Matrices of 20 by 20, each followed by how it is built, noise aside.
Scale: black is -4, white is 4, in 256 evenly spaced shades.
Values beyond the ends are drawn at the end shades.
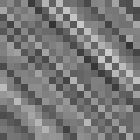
Toeplitz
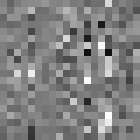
uneven columns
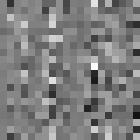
uneven columns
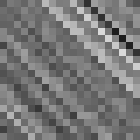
Toeplitz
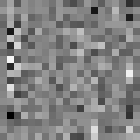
uneven columns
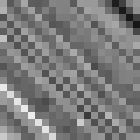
Toeplitz
